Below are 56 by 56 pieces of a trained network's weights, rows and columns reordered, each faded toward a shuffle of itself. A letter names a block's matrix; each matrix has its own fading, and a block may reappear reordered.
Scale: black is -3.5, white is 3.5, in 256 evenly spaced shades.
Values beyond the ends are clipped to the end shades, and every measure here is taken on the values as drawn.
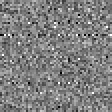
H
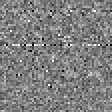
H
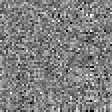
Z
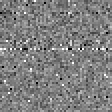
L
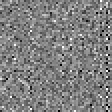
Z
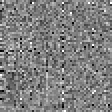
Z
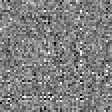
Z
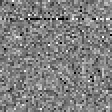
L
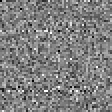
H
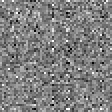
Z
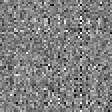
Z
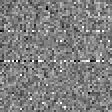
H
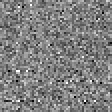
L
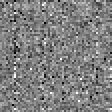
Z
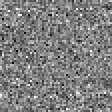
L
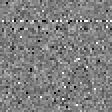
L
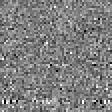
H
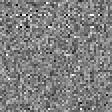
H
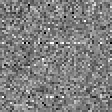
H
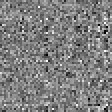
Z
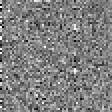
Z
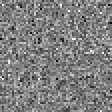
L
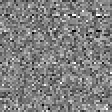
H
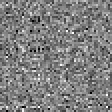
Z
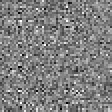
Z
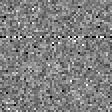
L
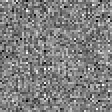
Z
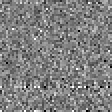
H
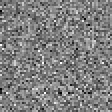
H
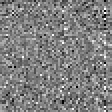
Z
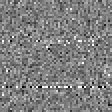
H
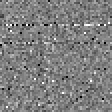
L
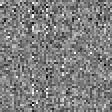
Z
